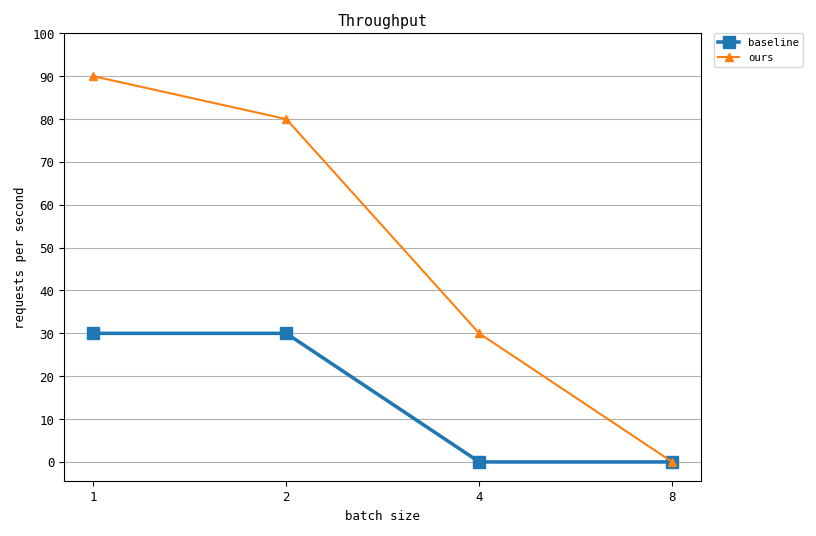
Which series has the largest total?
ours
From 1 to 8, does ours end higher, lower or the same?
lower
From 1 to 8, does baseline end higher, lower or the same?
lower
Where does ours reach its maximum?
1
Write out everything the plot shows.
Title: Throughput
x-axis: batch size, ticks 1 2 4 8
y-axis: requests per second, ticks 0 10 20 30 40 50 60 70 80 90 100
Legend: baseline, ours
Values:
baseline: 30 30 0 0
ours: 90 80 30 0
